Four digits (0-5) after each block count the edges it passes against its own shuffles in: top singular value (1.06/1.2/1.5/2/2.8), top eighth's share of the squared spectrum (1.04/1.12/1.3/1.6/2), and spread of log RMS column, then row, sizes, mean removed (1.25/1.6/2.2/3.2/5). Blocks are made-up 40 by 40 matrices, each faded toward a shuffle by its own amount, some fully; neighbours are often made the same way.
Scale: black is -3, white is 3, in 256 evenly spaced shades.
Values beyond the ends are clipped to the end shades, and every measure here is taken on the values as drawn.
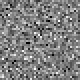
0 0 0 0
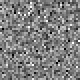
0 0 0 0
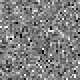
0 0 0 0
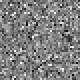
1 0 0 0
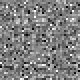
3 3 1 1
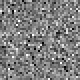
0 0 0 0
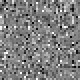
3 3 1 1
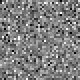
0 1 0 0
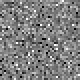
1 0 0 0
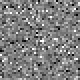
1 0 0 0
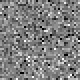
2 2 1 0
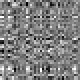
4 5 3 3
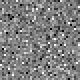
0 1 0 0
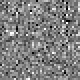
3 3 1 1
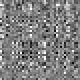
4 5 3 3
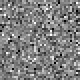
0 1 1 0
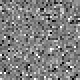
2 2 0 0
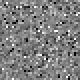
2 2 0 1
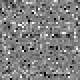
3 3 0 1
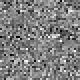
1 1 0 2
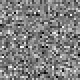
0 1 0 2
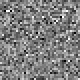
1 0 0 2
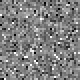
0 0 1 0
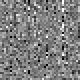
2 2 3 0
